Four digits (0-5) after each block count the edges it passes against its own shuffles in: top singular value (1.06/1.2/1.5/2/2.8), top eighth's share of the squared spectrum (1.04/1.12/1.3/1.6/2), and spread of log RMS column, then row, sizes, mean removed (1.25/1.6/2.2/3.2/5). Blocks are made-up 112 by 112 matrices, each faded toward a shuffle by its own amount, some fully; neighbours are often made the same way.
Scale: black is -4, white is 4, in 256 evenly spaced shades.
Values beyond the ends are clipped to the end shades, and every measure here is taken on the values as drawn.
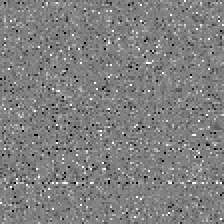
3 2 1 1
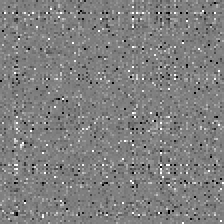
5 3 2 2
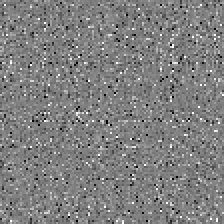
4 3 2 2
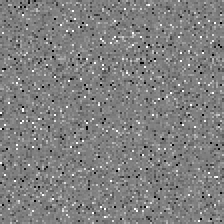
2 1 0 0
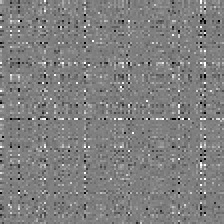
5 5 3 3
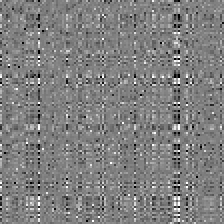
5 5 4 3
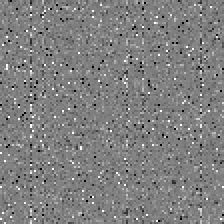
4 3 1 0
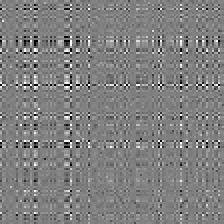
5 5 4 4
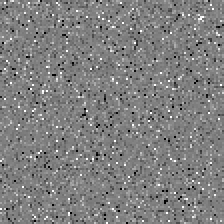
2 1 0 0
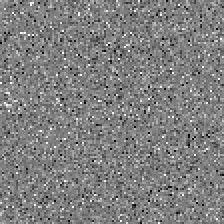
3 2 0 0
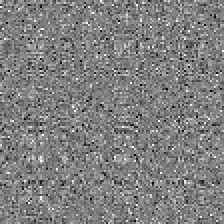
4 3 2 2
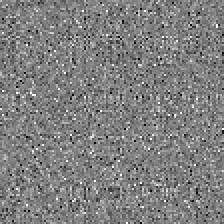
4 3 1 2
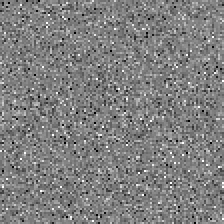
3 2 0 0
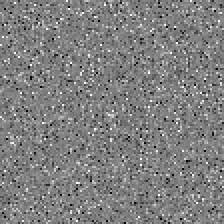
1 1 0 0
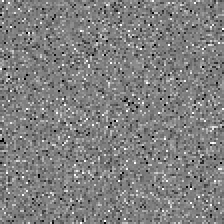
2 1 0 0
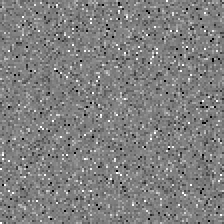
0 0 0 0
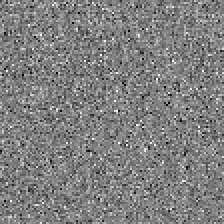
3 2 0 0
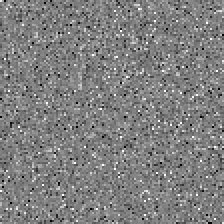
0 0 0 0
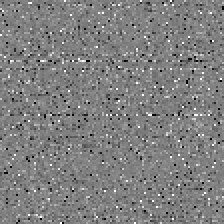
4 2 0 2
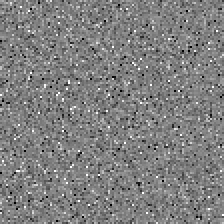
0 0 0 0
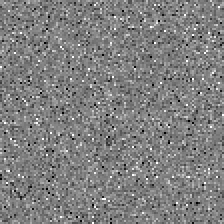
1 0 0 0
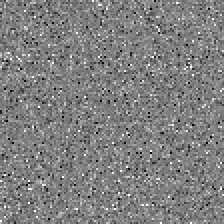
0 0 0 0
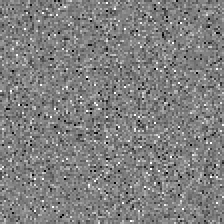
2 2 1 0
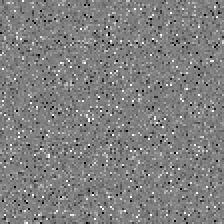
2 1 0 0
